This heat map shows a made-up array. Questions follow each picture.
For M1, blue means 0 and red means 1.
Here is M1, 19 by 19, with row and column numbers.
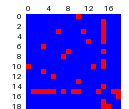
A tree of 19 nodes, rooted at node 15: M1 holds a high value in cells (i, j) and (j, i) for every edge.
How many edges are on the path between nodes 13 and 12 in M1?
4
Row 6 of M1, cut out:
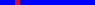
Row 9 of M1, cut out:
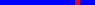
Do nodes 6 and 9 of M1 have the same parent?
no
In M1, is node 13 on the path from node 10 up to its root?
no
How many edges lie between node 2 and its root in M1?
1
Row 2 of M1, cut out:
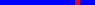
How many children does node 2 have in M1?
0
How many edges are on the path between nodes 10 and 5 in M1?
2
